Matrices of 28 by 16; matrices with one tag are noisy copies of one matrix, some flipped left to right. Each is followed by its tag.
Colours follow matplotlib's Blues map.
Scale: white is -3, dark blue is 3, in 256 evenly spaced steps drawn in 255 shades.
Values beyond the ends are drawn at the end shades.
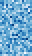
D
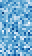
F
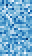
D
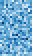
D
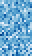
F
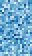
D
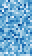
D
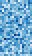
D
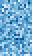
D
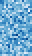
D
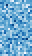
D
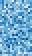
D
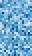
F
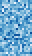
D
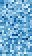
D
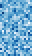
F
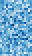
D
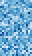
F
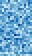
D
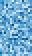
D
